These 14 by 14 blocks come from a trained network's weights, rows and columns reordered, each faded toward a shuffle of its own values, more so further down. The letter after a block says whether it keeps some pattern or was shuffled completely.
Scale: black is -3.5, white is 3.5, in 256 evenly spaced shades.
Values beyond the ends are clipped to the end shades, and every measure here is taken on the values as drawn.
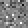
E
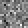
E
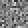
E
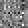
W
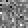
E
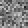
E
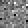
E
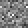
E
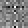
W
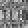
W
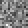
E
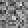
W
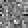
E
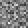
W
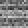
W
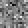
E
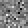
E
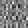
W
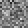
W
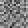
W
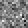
E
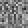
W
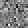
W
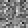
E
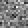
E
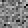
E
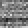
W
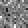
E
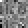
W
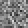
E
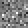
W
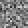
E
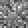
E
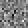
W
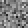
E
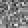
E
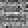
W
